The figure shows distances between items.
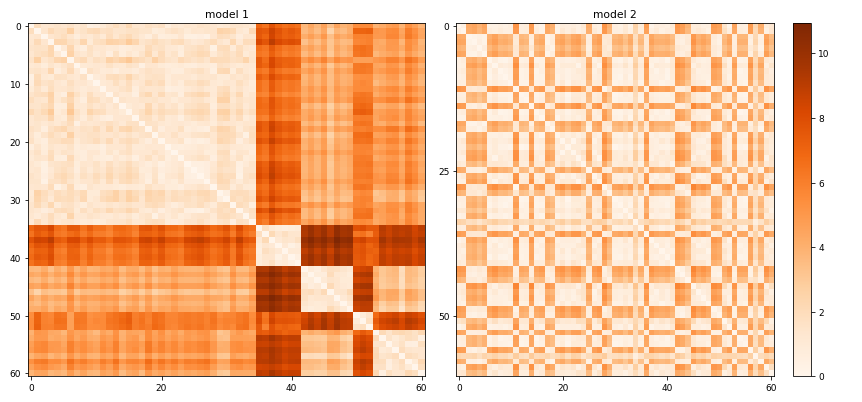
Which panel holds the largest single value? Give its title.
model 1
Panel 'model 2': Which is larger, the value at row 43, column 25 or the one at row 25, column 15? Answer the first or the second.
the second
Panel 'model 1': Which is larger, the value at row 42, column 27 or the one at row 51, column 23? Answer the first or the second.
the second
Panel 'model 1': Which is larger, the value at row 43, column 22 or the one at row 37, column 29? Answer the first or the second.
the second
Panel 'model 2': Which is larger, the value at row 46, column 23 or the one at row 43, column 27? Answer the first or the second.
the second
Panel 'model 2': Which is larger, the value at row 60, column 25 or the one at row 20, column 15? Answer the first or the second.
the first
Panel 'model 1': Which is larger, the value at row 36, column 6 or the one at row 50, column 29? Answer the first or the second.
the first
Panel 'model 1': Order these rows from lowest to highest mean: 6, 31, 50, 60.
31, 6, 60, 50
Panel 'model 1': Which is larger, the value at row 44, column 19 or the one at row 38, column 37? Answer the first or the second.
the first
